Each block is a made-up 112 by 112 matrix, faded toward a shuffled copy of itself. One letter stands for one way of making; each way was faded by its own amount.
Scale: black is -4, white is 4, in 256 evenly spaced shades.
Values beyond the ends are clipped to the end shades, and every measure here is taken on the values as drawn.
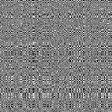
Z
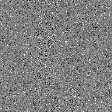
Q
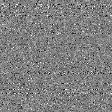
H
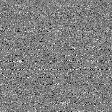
H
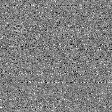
H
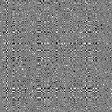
Z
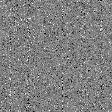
Q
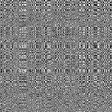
Z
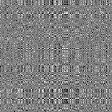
Z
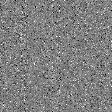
Q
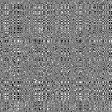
Z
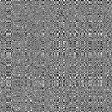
Z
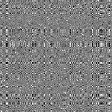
Z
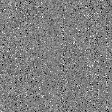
Q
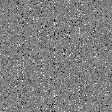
Q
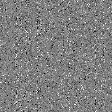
Q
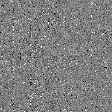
Q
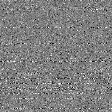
H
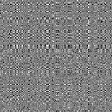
Z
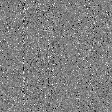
Q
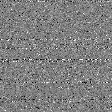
H
